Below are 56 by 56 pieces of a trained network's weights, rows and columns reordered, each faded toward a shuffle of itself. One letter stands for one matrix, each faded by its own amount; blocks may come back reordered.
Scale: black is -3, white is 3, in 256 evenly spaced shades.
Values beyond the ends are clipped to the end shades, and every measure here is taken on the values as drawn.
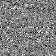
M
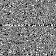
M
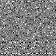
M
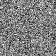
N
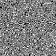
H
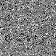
H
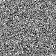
N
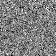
N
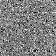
H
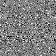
M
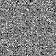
H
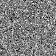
N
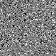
H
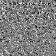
M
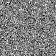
N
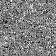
H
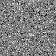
H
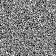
N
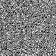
H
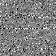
M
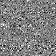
M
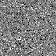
H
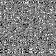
M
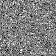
H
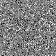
H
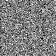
N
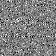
M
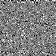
M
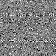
M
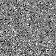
H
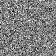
N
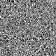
H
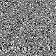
H
